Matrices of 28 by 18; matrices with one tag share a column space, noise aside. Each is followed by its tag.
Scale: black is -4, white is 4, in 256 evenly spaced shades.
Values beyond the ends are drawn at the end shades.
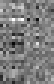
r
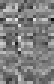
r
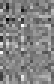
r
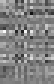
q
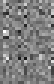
q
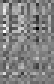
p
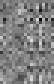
r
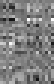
r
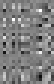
r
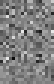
q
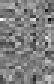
r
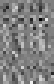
r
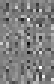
r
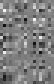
r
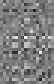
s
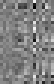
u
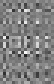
s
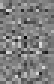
s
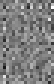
u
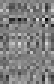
r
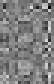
u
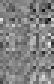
r
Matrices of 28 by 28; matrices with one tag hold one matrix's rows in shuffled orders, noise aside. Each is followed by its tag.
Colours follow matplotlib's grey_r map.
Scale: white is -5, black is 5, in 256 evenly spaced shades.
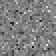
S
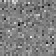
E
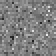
S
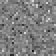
S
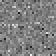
E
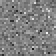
S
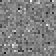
E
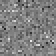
E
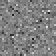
S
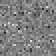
E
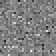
E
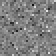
S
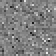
S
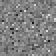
S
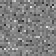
E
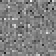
E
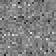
E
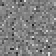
S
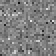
E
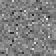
S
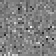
E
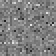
E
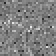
E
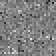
E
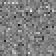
E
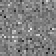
E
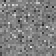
E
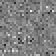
E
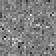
E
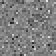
S
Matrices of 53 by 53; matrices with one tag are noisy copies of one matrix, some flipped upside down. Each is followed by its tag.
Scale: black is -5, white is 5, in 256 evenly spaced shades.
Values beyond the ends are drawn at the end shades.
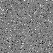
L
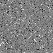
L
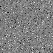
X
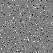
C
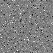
C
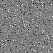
X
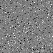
X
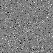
X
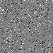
L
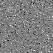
X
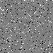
L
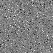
X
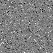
L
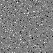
C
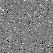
L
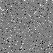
L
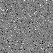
L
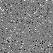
L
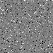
L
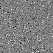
X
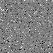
L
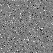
C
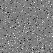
X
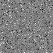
L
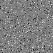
X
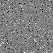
L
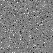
C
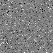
L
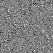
X
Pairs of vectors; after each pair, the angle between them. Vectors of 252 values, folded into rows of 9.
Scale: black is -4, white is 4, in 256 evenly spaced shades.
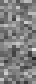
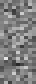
orthogonal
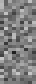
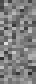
nearly opposite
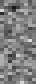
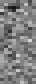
nearly parallel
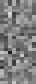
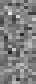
partly aligned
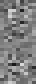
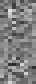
nearly parallel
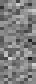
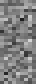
partly opposed
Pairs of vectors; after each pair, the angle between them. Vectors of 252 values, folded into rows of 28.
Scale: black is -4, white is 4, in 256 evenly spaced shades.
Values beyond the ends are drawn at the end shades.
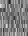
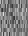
partly aligned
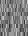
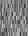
orthogonal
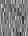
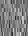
nearly opposite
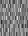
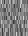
nearly opposite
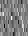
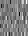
orthogonal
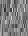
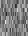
partly aligned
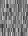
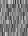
partly aligned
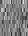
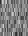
partly aligned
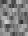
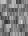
nearly opposite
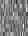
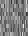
nearly parallel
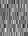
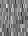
orthogonal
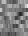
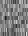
partly aligned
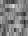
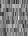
partly aligned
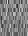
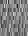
nearly parallel
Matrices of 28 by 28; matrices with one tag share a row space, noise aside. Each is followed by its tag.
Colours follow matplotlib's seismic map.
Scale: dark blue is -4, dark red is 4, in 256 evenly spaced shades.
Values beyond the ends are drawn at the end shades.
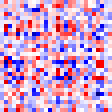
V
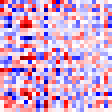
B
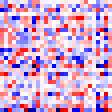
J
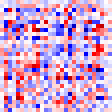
V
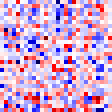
V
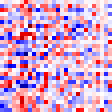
B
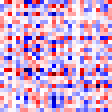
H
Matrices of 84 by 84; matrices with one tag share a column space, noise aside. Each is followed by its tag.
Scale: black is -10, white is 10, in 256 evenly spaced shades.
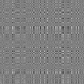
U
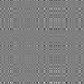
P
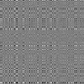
P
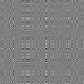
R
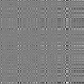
P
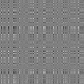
U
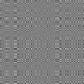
R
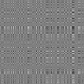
U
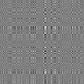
U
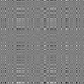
P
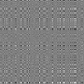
P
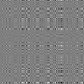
P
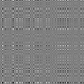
P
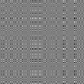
R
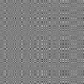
R
